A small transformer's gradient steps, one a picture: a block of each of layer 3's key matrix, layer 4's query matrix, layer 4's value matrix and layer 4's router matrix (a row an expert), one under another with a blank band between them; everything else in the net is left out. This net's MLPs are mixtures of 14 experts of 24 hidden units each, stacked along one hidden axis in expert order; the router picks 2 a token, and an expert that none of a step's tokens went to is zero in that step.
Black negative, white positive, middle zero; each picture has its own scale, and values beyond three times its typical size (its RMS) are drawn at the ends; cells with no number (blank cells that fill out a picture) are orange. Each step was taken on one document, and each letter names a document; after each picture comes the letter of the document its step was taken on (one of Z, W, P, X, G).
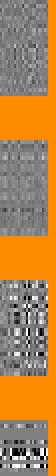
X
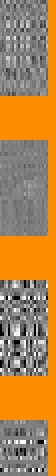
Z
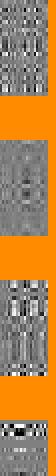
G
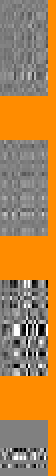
X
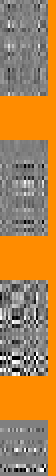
Z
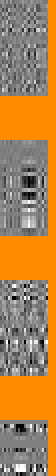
G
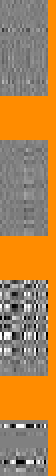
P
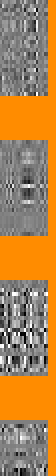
G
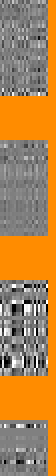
P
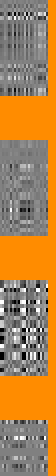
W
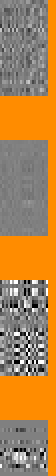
X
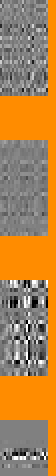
X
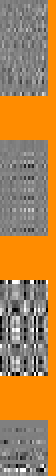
Z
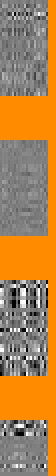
W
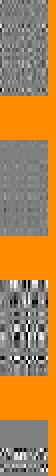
X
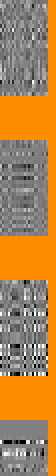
Z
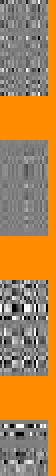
P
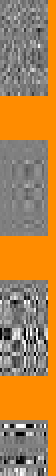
P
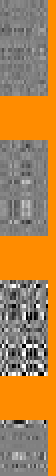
W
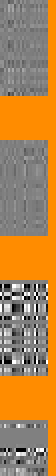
P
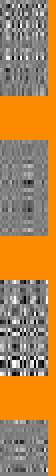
Z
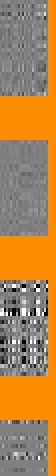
W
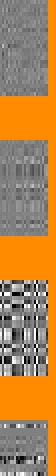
P
